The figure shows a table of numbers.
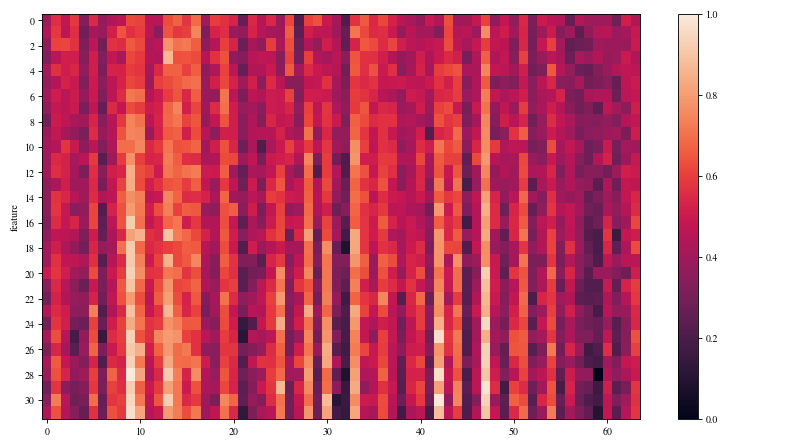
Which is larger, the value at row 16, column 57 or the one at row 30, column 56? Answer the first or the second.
the second
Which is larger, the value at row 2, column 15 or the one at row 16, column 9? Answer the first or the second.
the second
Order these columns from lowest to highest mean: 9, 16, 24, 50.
50, 24, 16, 9
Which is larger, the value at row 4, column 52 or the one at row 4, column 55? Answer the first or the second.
the second
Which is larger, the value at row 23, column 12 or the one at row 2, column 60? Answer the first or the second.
the first
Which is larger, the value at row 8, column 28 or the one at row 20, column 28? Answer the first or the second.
the second
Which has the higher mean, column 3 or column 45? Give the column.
3
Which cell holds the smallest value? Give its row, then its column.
28, 59
